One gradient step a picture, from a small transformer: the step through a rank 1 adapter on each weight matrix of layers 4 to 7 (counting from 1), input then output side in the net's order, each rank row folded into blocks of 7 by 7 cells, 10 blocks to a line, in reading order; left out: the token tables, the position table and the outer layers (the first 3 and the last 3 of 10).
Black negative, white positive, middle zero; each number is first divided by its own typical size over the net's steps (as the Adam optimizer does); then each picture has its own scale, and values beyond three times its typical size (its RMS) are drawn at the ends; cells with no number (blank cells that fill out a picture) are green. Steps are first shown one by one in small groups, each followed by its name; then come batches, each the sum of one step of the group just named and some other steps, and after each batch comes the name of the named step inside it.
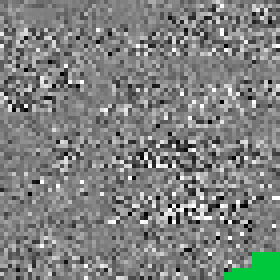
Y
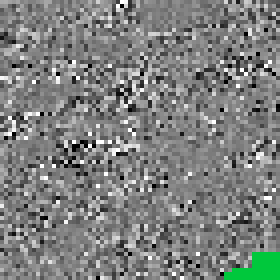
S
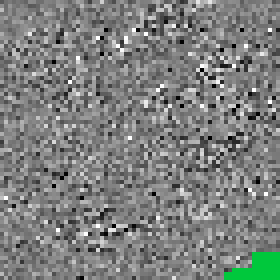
Y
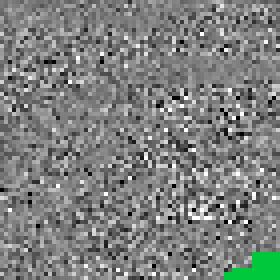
Y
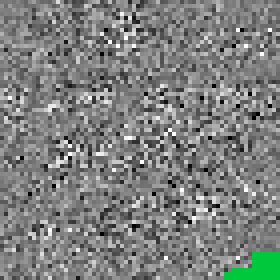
Y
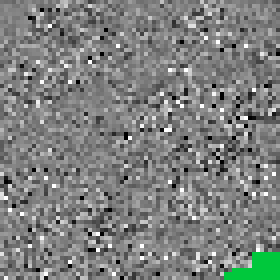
Y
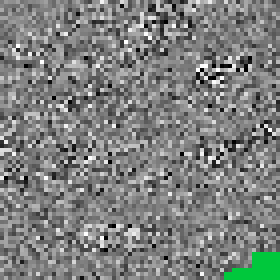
S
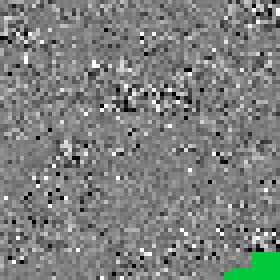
S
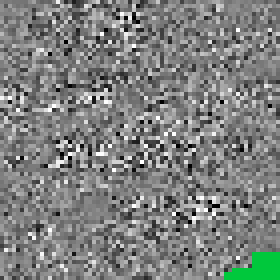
Y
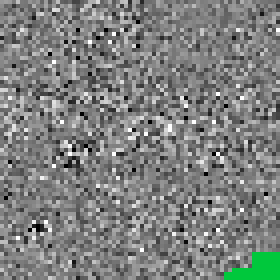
S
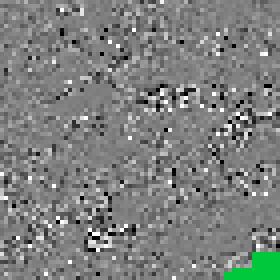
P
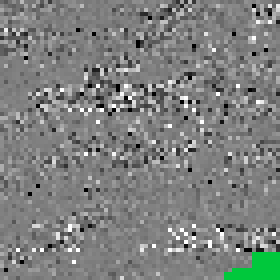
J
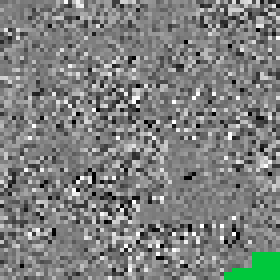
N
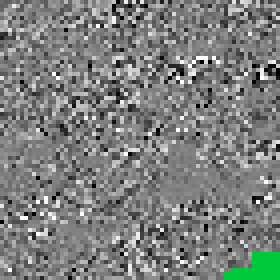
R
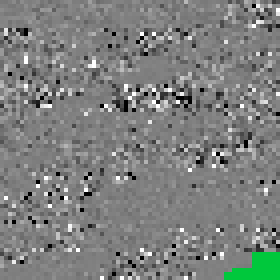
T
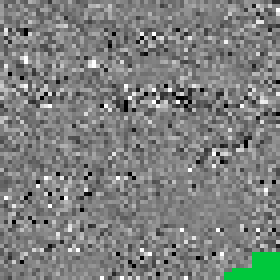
T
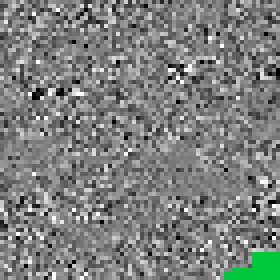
R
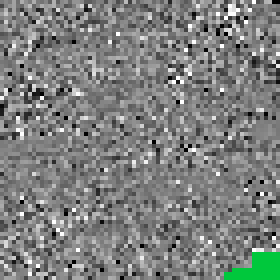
R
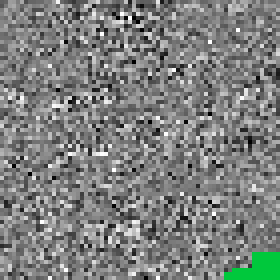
R
